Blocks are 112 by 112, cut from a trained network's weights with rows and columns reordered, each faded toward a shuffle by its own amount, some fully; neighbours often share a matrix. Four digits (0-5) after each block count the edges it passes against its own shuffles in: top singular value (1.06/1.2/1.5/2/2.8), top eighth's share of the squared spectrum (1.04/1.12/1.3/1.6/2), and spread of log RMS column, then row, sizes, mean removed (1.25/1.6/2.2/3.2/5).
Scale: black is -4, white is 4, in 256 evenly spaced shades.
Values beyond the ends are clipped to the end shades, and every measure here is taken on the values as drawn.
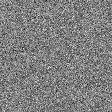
0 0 0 0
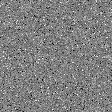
0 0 0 0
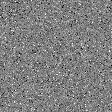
0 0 0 0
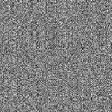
4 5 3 2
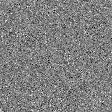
1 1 0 0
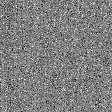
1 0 0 0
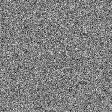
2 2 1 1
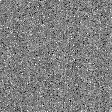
1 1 0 0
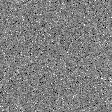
0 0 0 0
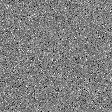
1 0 0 0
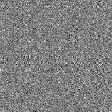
3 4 2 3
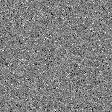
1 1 0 1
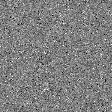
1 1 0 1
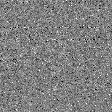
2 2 0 2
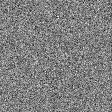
0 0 0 0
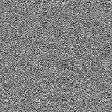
4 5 3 3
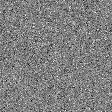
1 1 0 0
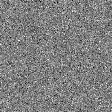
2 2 0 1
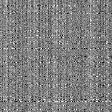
4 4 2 4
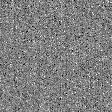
2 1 0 0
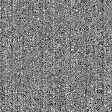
3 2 0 2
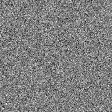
2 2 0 0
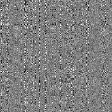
4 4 4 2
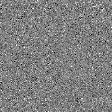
3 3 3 1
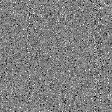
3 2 2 0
